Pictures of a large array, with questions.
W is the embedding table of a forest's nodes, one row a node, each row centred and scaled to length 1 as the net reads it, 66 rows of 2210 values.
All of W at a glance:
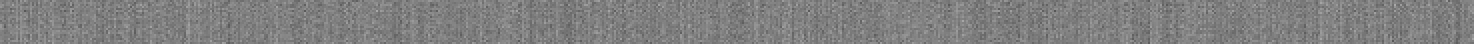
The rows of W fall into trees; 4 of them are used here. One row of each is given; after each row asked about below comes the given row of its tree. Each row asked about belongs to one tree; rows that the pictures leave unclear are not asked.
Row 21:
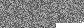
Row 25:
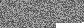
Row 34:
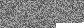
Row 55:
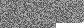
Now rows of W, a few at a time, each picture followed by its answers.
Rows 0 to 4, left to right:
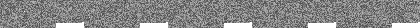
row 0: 34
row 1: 21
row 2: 34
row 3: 25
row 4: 55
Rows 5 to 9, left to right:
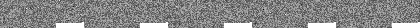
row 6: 25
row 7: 25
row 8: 25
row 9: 25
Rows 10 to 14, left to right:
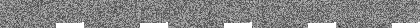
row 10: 21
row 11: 21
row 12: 34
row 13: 55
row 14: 55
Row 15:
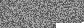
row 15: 25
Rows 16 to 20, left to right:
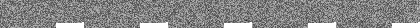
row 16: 25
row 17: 25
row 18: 34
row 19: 55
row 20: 55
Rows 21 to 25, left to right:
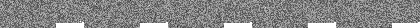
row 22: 55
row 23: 21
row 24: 25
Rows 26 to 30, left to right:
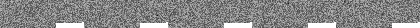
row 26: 21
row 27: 21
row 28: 34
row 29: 55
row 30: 25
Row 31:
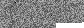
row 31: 55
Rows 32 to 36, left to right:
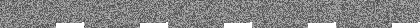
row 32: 55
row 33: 55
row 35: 55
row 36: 21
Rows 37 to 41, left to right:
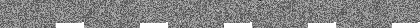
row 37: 25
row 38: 34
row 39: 21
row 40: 21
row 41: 34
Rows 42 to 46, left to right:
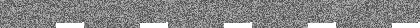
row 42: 25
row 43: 55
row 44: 25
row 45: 55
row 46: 21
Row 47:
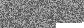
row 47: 21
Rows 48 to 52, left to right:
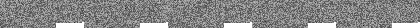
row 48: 21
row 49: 55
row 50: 21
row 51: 55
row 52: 25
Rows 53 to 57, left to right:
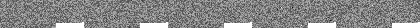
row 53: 55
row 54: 25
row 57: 34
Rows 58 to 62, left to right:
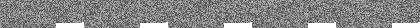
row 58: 55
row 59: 34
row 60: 21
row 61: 21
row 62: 25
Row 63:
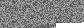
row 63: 55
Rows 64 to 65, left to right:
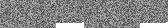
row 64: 34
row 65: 34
